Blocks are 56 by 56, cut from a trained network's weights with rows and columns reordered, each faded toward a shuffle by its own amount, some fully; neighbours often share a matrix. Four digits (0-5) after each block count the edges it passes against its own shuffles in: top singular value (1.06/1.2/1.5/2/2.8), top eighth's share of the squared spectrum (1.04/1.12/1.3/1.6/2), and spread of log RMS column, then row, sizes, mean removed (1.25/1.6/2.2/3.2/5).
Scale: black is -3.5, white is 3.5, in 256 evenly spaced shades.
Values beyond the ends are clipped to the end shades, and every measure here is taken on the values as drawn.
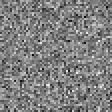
2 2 0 1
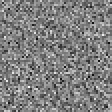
2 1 0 0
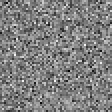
0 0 0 0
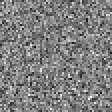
0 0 0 0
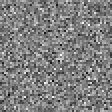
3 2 0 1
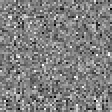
3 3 1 2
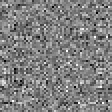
4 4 2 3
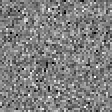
0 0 0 0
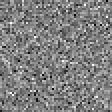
0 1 0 0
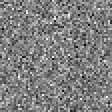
0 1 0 0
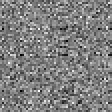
4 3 1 2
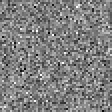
0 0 0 0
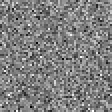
0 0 0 0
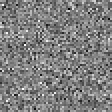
3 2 0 1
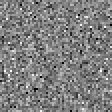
0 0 0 0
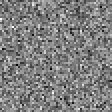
1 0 0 0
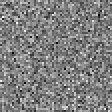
0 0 0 0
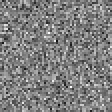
0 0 0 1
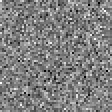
1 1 0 0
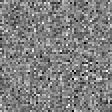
3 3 1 2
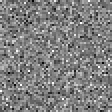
1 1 0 1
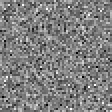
1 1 0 0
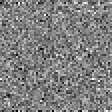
3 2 0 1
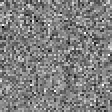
2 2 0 1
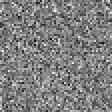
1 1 0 0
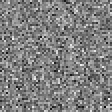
2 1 0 1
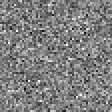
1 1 0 1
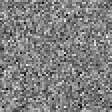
1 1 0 1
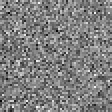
1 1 0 1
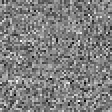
1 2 0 1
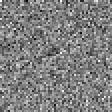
1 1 0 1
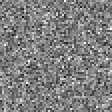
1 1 0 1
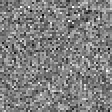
0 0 0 0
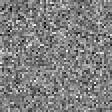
1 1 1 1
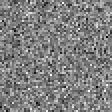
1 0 0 0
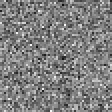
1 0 0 0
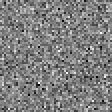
1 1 0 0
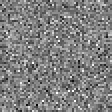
1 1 0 0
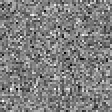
2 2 0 1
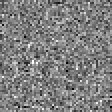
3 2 0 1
